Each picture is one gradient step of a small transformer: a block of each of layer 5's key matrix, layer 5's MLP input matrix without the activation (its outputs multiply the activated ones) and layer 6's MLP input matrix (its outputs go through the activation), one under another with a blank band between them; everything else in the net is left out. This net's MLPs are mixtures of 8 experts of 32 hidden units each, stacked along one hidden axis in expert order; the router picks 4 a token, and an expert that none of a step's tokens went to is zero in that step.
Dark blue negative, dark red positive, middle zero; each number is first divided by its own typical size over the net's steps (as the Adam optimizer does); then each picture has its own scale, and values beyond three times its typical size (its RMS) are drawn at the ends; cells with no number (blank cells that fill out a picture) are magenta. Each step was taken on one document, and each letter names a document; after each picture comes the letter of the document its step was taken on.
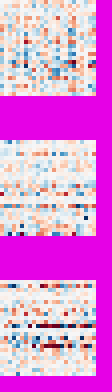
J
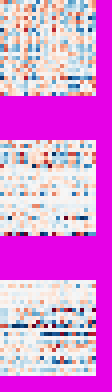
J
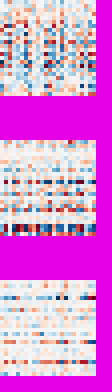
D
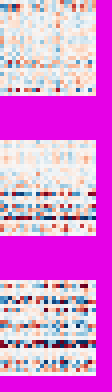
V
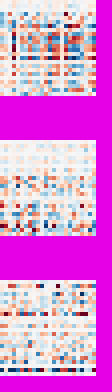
D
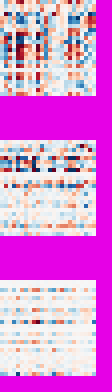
D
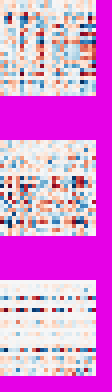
D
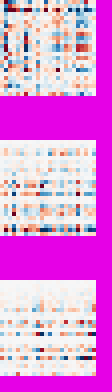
J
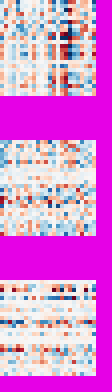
D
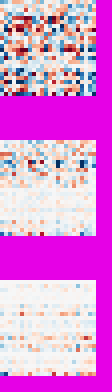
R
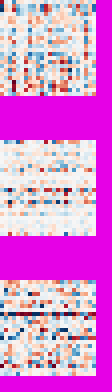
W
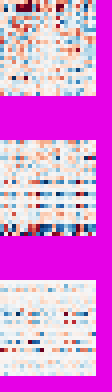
J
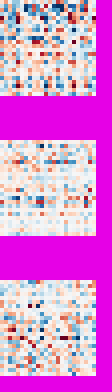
W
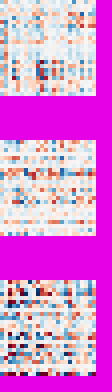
W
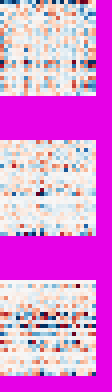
J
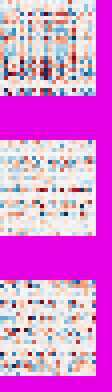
W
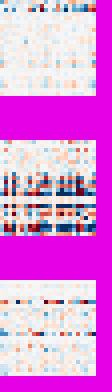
J
